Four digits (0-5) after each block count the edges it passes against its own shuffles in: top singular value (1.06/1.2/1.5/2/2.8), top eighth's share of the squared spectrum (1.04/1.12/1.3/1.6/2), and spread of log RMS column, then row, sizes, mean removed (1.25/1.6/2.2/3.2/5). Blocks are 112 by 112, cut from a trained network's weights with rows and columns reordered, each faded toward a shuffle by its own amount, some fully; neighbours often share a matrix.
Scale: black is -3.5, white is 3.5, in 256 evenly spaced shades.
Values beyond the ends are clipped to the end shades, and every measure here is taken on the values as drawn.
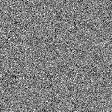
2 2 1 1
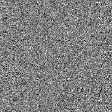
3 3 2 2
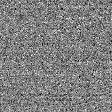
2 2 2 0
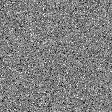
0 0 0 0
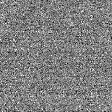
2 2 2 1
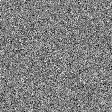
2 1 0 0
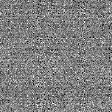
3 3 3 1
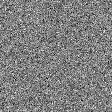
0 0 0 0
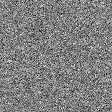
0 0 0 0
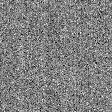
1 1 0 0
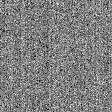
2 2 0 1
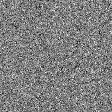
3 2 0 0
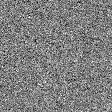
0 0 0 0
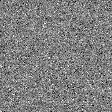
1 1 1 0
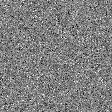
0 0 0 0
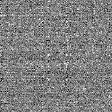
3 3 3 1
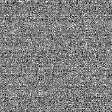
3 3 3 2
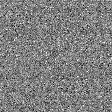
1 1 1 0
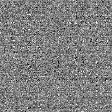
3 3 2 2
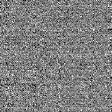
3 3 3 1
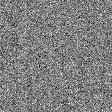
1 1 0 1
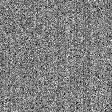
2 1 0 0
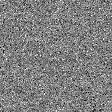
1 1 1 0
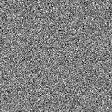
3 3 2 1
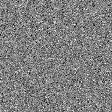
2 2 0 0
